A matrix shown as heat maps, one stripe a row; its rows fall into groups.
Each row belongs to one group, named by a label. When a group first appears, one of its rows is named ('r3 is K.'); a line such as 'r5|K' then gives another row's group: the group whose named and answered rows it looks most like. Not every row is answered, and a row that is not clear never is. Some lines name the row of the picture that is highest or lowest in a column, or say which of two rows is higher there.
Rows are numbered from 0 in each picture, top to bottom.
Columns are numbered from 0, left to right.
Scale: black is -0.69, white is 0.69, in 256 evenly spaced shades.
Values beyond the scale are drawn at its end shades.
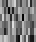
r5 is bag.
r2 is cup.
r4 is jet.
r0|jet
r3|jet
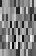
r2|jet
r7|bag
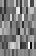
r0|jet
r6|jet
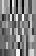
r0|cup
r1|cup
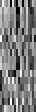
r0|cup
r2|bag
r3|bag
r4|cup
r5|jet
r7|cup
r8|bag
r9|bag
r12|jet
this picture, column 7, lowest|10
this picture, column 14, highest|12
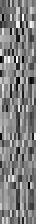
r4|cup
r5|bag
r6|cup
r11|bag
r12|cup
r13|cup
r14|jet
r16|bag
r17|bag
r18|bag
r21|bag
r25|jet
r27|bag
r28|bag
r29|bag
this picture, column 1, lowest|2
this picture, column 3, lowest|15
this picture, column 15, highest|3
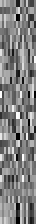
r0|bag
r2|bag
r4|jet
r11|cup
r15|jet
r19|bag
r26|jet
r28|cup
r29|bag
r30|bag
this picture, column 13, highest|19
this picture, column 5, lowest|11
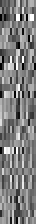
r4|cup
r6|bag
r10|bag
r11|cup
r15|bag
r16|bag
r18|jet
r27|bag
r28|cup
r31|cup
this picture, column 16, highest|2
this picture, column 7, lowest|13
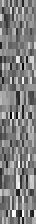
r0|cup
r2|jet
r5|bag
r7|bag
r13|bag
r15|cup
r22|jet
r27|bag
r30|jet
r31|cup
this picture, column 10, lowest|30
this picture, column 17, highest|30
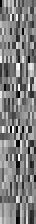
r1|jet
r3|bag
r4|cup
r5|bag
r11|jet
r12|jet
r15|jet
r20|bag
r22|cup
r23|bag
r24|bag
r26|cup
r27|cup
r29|bag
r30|bag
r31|bag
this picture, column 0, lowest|0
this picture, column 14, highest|12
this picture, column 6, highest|18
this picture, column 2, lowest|12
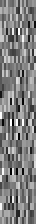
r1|bag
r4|cup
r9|jet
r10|cup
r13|jet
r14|cup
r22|jet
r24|cup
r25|jet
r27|cup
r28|cup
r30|bag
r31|cup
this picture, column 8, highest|17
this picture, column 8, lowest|24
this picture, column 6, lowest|17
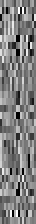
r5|bag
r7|bag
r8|cup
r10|jet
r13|bag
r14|bag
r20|jet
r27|bag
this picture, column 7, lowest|6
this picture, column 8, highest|30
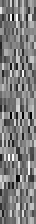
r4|jet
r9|cup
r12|cup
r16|cup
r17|jet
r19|cup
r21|bag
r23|jet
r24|jet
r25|bag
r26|jet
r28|jet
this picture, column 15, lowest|16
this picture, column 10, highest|25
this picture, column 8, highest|2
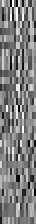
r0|cup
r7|cup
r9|cup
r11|cup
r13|cup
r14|jet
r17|jet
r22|cup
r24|cup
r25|bag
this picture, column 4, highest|21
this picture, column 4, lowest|17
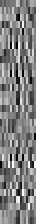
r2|bag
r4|cup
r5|cup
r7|jet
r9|cup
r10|cup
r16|bag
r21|bag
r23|jet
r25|jet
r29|jet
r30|bag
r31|bag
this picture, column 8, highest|28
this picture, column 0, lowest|23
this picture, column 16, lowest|23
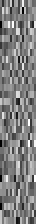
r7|jet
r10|cup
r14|bag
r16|cup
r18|jet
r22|jet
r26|bag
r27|cup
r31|bag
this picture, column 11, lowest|1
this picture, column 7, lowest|25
